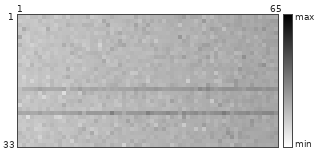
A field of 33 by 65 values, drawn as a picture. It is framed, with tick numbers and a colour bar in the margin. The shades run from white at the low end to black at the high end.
Average level on the scale: 30%. Slope: up to the right. Odd lines: rows 19 and 25.
